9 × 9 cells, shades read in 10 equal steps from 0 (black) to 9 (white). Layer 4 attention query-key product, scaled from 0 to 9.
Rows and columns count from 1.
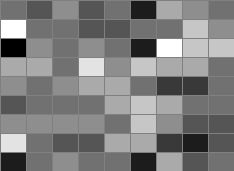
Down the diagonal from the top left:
4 4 4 8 6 7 5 1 4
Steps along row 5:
down up up same down down same up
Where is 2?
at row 5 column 7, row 5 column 8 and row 8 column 7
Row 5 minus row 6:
2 0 1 2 0 -3 -4 -2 0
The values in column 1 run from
0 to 9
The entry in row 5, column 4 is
6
